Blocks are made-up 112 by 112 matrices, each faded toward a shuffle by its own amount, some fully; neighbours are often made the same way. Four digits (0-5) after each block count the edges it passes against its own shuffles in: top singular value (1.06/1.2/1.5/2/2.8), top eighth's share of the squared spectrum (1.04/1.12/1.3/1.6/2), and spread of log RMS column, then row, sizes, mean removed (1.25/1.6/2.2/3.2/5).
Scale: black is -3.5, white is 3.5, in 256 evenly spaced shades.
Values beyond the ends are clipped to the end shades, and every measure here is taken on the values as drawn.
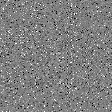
3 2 1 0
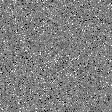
0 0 0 0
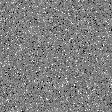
2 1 0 0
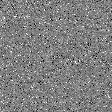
0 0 0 1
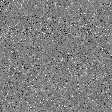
1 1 0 1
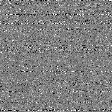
2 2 0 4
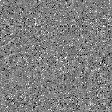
4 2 1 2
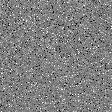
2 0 0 0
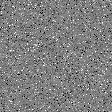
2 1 0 0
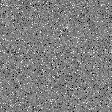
3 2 0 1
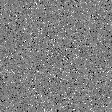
2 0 0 0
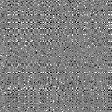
5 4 3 3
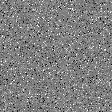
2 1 0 0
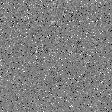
3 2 0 1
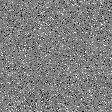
2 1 0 0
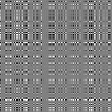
5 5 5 5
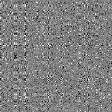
5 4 3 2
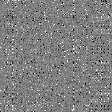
4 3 2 1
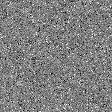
0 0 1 0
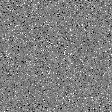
2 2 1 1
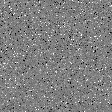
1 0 0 0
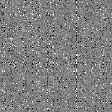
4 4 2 2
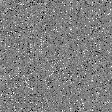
3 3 2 1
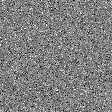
0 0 0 0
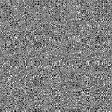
4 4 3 2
